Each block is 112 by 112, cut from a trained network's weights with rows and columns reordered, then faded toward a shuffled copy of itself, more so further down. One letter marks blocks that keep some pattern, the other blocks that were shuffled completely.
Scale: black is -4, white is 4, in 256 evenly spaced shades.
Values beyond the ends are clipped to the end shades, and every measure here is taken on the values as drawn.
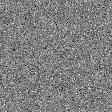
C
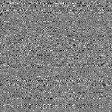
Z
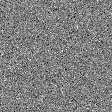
C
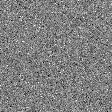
C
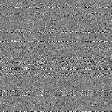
Z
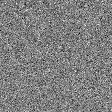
C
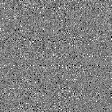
Z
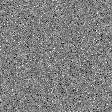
C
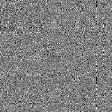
Z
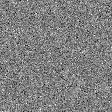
C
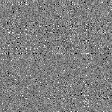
Z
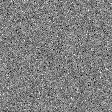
C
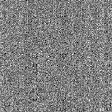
Z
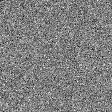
C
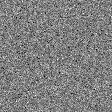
C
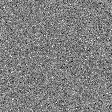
C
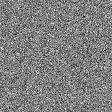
C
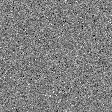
C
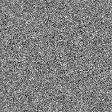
Z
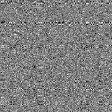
Z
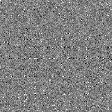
Z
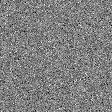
C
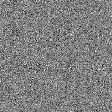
Z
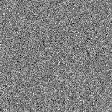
Z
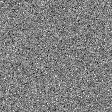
C
